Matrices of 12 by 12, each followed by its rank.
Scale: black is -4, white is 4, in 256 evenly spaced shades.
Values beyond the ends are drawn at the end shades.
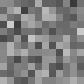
full rank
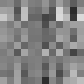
two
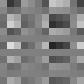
one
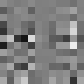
two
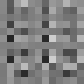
two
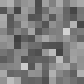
full rank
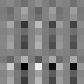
one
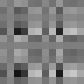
one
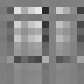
one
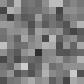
full rank
